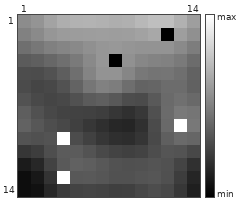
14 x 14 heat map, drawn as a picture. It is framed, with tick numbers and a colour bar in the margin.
Values change most from cell to cell in the bottom left. Overall the values sit about 40% of the way up the scale. Five lone cells stand out: three far higher and two far lower than their neighbours. The field climbs toward the top.
